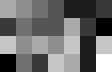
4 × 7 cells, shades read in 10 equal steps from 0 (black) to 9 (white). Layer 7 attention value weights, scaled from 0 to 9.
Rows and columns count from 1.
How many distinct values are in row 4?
7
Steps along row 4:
up down up down down up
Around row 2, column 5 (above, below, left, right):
1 7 3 2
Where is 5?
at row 1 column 2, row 3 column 2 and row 3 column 4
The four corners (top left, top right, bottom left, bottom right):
6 2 0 9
